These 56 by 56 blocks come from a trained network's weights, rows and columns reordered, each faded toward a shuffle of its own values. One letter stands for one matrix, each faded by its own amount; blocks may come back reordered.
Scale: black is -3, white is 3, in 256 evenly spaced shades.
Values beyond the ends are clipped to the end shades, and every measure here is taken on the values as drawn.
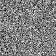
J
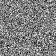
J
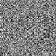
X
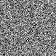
J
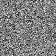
J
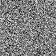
J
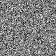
J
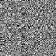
X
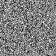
J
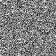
J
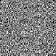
X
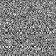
X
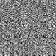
X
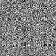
X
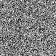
J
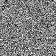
J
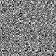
X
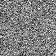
J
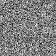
J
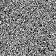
J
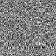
X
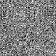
X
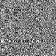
X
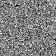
J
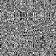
X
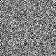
X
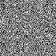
X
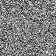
J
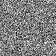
J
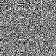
X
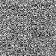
X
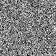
J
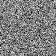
J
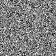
J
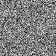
J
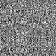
X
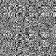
X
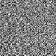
X
